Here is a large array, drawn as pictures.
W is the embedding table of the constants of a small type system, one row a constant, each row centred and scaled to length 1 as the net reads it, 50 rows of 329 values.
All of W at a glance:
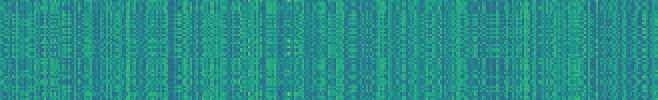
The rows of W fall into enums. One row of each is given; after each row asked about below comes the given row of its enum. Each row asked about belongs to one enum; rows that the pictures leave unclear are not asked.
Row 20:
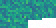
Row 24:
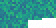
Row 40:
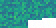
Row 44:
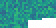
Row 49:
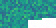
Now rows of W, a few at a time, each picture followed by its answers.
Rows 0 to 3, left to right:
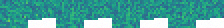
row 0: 20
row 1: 44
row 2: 44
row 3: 40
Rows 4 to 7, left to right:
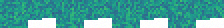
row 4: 40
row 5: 44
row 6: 44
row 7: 24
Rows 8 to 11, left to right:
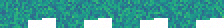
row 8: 44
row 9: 24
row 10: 49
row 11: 24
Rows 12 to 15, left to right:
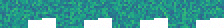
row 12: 49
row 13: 40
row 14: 24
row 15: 44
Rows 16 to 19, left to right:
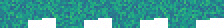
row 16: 24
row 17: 40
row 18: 24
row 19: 49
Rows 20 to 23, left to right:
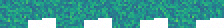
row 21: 40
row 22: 24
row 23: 20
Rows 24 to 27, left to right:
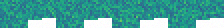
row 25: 24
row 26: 20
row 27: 49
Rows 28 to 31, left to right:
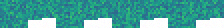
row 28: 24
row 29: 40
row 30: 44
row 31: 40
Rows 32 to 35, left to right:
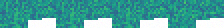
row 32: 44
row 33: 44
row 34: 44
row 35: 49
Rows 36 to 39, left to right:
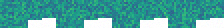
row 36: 40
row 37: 49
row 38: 24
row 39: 44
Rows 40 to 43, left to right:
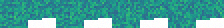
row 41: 40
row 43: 24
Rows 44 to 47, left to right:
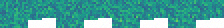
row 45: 24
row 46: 20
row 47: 20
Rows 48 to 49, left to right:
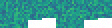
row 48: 44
